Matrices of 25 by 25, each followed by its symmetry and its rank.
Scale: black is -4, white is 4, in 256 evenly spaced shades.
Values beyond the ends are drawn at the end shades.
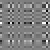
neither, rank one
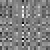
neither, rank two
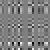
neither, rank one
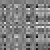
neither, rank two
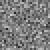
neither, full rank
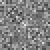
symmetric, full rank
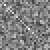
symmetric, full rank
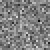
neither, full rank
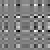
neither, rank one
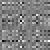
neither, rank two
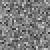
neither, full rank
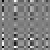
neither, rank one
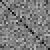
symmetric, full rank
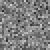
neither, full rank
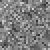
symmetric, full rank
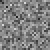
symmetric, full rank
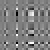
neither, rank one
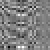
neither, rank two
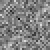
symmetric, full rank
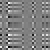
neither, rank one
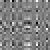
neither, rank two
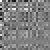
neither, rank two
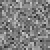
neither, full rank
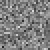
neither, full rank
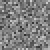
neither, full rank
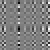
neither, rank one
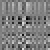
neither, rank two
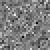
symmetric, full rank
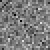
symmetric, full rank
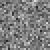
neither, full rank
